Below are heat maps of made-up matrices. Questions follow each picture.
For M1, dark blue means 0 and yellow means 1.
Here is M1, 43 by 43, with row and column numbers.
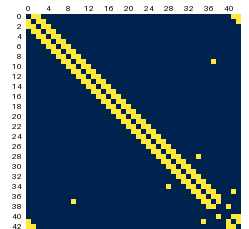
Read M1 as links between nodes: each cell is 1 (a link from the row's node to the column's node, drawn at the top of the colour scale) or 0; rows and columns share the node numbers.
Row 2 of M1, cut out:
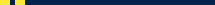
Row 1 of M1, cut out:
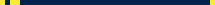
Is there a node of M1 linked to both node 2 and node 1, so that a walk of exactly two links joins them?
yes
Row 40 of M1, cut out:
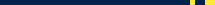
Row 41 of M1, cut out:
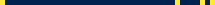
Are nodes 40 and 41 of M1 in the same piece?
yes
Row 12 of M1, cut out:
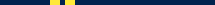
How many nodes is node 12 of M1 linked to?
4
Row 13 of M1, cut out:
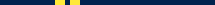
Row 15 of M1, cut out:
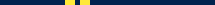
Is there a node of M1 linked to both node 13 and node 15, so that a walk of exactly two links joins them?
yes
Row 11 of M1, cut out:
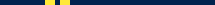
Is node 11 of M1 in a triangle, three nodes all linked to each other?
yes
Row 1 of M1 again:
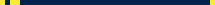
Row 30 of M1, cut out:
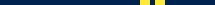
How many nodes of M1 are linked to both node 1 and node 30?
0
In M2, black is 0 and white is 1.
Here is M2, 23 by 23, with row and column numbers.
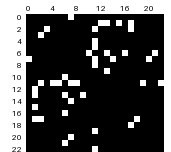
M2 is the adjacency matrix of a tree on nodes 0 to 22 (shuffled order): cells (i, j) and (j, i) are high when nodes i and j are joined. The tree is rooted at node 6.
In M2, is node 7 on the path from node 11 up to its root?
no
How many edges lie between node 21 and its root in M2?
1
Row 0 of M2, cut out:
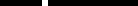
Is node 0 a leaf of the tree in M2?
yes
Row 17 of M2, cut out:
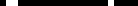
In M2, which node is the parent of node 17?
1
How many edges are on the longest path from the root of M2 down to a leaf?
7
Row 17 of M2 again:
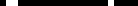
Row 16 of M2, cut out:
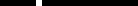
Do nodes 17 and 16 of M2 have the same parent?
no
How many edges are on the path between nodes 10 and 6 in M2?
1
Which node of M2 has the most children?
11
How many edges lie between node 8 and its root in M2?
6
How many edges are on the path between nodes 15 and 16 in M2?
4
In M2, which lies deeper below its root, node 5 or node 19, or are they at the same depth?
the same depth
